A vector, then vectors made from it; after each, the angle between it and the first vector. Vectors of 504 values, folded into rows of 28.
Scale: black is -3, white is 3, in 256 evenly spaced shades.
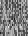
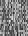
nearly opposite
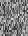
partly opposed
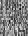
nearly parallel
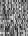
nearly opposite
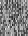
nearly parallel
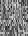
nearly opposite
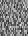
orthogonal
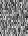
partly aligned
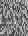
orthogonal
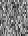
partly aligned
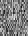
partly opposed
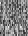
nearly parallel
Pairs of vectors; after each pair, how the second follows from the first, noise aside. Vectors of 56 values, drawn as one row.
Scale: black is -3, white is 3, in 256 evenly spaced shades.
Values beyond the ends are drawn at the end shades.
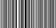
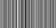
shrunk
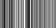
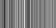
shrunk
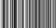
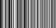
negated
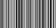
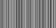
shrunk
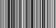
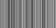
shrunk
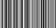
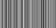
shrunk
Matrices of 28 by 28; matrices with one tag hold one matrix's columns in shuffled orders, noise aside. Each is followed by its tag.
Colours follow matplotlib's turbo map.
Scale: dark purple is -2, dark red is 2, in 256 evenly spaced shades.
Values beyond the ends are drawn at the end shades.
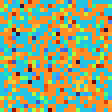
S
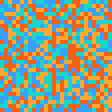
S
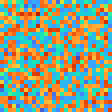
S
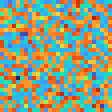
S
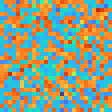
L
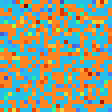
S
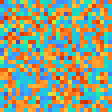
S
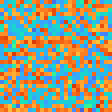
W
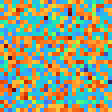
W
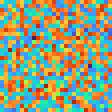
L
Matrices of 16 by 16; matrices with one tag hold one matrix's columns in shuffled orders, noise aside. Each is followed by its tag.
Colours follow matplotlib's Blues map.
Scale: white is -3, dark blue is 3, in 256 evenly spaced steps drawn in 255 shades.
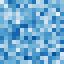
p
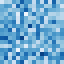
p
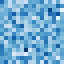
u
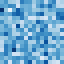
u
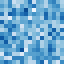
u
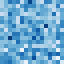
p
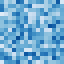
p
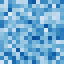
p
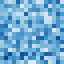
p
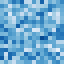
p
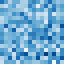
p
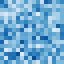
p
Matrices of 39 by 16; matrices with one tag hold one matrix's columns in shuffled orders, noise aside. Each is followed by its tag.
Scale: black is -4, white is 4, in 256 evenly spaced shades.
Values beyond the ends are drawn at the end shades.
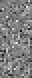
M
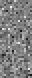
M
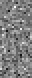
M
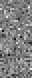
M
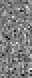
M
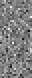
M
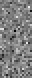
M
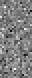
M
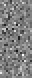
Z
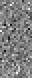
Z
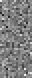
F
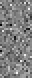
Z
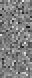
F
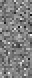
F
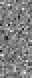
Z
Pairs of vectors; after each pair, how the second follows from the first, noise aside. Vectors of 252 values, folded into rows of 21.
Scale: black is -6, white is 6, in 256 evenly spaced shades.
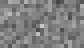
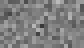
negated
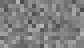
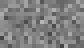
reversed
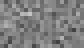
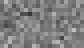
negated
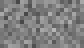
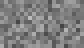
reversed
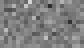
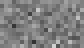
reversed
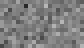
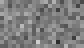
reversed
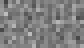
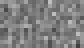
reversed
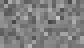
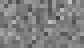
negated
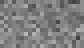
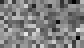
scaled up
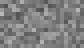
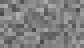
negated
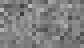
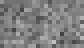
reversed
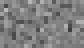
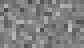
negated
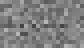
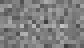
negated
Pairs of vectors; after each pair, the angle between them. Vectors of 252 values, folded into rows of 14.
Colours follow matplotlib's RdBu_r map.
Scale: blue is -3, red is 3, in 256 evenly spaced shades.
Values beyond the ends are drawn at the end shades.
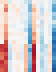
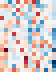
partly aligned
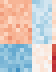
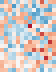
orthogonal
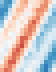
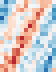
nearly parallel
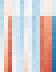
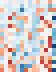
partly aligned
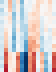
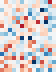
orthogonal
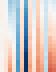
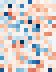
orthogonal
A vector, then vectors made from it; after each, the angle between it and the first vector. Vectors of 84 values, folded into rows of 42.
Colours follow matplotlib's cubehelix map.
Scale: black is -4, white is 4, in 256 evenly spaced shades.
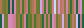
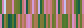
partly opposed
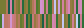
nearly parallel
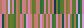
nearly opposite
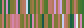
partly aligned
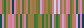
nearly parallel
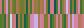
orthogonal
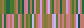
partly aligned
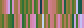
partly opposed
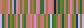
nearly opposite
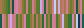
nearly parallel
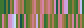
partly aligned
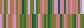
orthogonal
